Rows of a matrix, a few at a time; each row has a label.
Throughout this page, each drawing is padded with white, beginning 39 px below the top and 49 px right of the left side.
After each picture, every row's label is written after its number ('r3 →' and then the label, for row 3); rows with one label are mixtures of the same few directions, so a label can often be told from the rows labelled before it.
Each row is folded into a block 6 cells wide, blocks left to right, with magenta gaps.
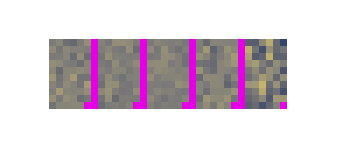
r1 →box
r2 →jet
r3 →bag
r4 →bag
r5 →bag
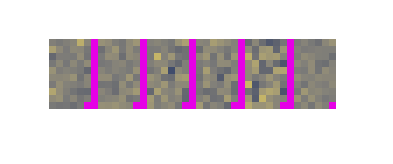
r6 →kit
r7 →bag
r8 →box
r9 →box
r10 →jet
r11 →box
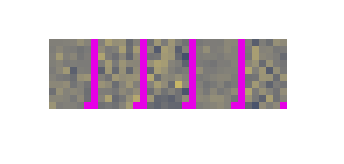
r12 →box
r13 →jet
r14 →bag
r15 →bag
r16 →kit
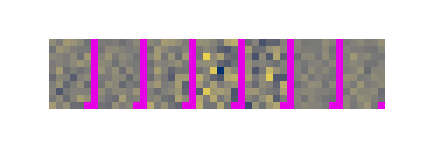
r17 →box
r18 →kit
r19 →box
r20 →box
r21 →box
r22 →jet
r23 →box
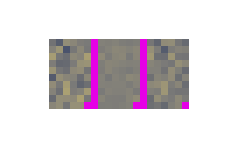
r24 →bag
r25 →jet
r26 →bag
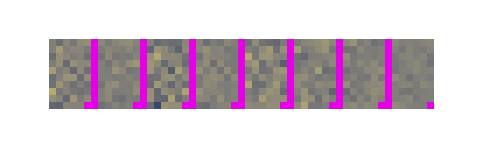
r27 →kit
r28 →jet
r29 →kit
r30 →kit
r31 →jet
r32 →kit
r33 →kit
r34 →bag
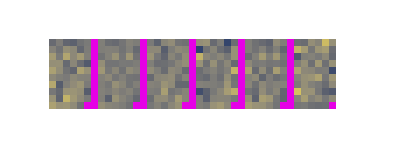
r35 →jet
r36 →jet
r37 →bag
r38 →kit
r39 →jet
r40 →kit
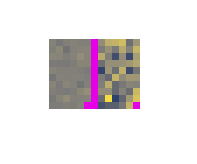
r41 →bag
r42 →jet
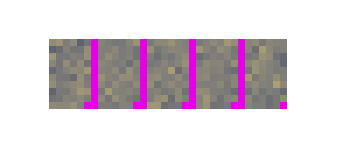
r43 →kit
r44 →box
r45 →kit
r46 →kit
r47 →bag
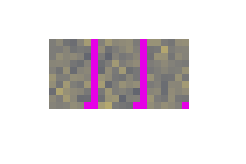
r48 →box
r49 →kit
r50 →bag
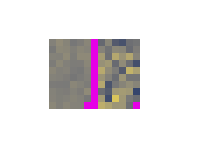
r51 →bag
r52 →jet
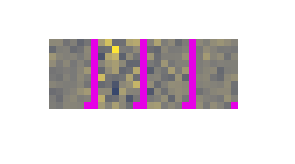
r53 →kit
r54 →bag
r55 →kit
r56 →box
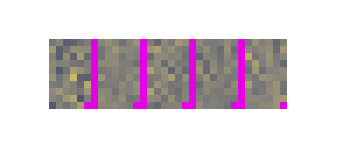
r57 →box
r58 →bag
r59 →kit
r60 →jet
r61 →jet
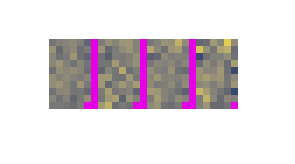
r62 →bag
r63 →kit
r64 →kit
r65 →kit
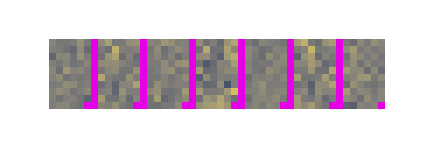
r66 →jet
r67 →bag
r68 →jet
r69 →bag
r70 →bag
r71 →bag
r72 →kit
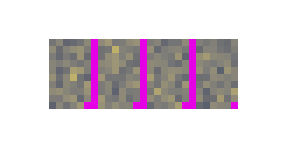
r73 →box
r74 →bag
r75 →box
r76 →kit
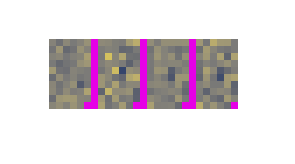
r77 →bag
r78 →box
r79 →box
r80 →box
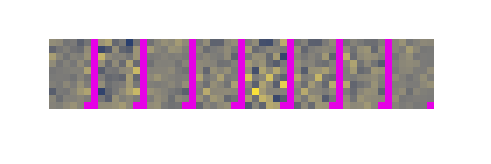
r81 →kit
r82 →kit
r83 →kit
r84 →box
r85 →box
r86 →box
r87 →jet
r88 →bag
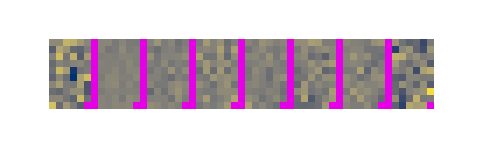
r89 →box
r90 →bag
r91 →kit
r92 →jet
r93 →box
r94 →jet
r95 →box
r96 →kit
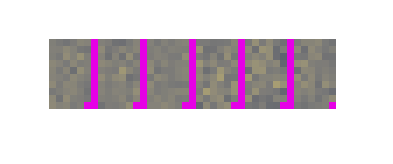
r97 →jet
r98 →box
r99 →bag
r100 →box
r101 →bag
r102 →bag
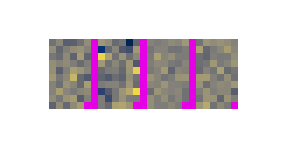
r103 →box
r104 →kit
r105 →box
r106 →kit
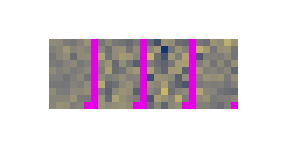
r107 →bag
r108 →jet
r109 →bag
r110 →kit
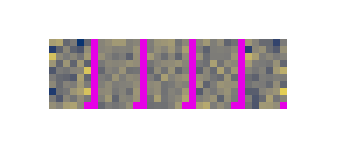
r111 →kit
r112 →jet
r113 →jet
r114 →kit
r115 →kit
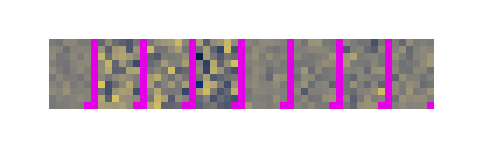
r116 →bag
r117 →jet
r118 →kit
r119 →jet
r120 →box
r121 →box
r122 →kit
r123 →bag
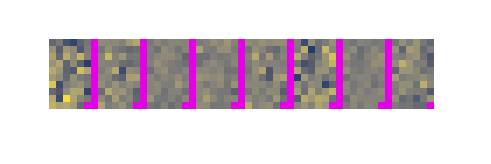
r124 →jet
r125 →box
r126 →bag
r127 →kit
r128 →box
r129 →bag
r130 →bag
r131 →bag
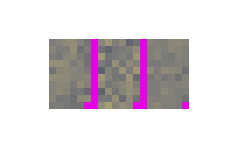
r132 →bag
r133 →kit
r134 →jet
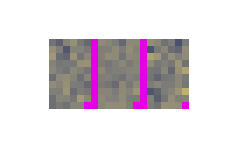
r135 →bag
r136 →bag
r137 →kit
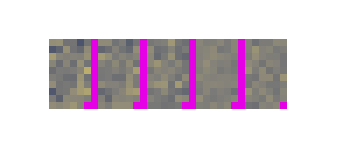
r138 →kit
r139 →kit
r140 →bag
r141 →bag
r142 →kit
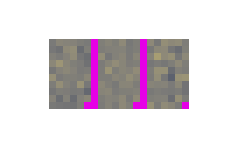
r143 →bag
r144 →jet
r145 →box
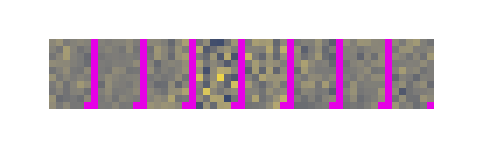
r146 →bag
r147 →jet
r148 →bag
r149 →box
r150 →jet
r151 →bag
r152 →jet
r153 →box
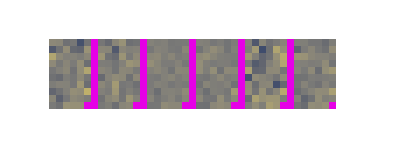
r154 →kit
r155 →bag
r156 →kit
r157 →kit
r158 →bag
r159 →kit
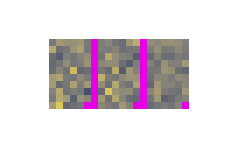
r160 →kit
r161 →box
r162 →jet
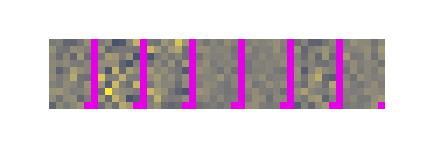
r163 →box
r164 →box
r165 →kit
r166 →kit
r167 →kit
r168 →box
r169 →jet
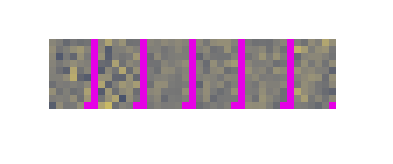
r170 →box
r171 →kit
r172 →jet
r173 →jet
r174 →jet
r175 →kit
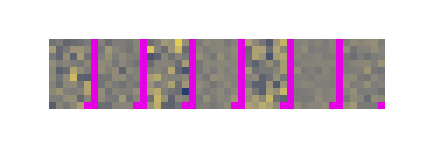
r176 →box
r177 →kit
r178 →kit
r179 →jet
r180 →bag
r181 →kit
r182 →kit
